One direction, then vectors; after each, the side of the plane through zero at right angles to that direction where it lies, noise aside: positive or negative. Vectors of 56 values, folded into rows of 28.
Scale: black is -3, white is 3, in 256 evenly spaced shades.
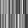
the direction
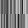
negative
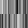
positive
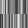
positive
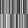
positive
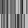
negative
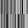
negative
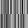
negative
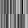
negative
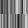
negative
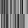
negative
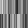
positive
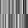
positive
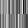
positive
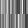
positive
